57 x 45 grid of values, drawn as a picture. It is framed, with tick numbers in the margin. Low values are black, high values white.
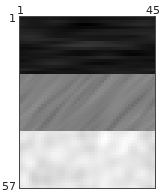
The table splits into 3 rows of 1 panel. Panel 1,1: very low, streaked across, faint in contrast. Panel 2,1: middling, slanting up to the right, faint in contrast. Panel 3,1: very high, blotchy, faint in contrast.
